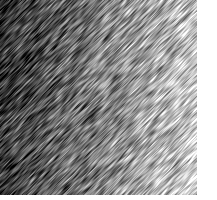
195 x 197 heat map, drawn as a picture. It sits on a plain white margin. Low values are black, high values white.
Values rise toward the right. The grain runs diagonally up to the right. No single row or column stands out from its neighbours. Overall the values sit about 50% of the way up the scale.
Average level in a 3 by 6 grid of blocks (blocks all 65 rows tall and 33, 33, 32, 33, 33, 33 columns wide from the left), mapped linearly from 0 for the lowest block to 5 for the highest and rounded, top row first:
012345
012345
012345
